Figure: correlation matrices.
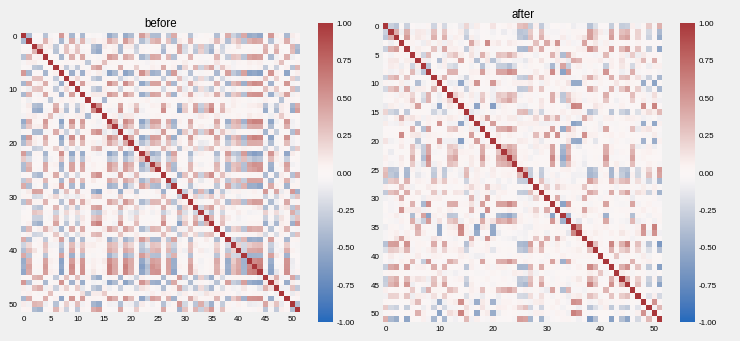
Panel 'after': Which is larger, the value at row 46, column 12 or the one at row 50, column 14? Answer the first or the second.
the second
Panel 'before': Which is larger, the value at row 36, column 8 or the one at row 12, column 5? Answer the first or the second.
the first
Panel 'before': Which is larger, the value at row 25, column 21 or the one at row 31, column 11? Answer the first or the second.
the second
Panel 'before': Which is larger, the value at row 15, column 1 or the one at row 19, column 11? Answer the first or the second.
the second
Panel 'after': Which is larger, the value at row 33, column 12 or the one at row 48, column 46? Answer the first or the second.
the second
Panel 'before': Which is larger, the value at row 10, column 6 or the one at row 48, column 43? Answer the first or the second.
the second
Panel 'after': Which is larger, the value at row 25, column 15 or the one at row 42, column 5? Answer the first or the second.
the first
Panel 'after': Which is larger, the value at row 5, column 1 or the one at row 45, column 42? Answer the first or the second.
the second
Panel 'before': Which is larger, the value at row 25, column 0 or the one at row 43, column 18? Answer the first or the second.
the second
